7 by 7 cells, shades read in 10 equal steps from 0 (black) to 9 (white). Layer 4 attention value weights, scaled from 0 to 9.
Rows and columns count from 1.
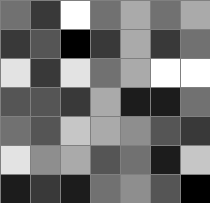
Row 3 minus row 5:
4 -1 1 -2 1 6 7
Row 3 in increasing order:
2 4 6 8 8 9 9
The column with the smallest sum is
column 2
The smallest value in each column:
1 2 0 2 1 1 0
